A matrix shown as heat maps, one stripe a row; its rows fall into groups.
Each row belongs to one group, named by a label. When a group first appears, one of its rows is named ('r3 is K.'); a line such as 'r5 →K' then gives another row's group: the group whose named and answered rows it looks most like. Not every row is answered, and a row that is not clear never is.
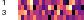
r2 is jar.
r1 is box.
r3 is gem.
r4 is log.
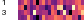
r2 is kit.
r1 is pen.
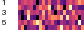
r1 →pen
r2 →jar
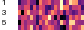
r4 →pen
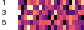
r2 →box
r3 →log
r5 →jar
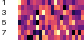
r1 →log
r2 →jar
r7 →gem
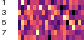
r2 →box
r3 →gem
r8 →log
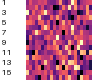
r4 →pen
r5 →log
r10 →jar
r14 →jar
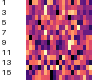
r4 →box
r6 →jar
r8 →log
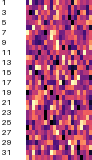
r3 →box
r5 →pen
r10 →pen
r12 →log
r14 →box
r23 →pen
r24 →pen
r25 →kit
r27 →pen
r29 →kit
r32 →gem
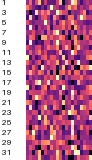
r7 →pen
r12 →log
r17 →box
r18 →log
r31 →jar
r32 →pen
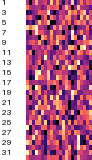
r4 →kit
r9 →pen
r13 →jar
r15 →box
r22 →box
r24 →pen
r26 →log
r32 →jar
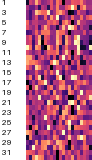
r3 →box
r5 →jar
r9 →jar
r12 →log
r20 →pen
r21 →kit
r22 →jar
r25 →kit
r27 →log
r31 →log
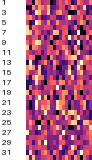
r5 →box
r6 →gem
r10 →gem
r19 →gem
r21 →box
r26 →pen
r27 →log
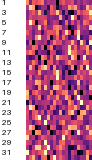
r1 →log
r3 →pen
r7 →jar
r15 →pen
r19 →gem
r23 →kit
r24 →box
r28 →log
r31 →gem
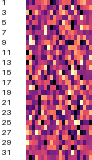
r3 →gem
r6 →kit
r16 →gem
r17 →kit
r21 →kit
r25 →jar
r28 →jar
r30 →jar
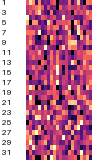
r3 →pen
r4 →log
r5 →gem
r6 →jar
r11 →pen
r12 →pen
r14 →pen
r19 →jar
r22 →pen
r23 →gem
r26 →jar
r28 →log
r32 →kit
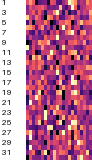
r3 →pen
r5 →kit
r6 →log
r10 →log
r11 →kit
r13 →log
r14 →pen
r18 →log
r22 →pen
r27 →log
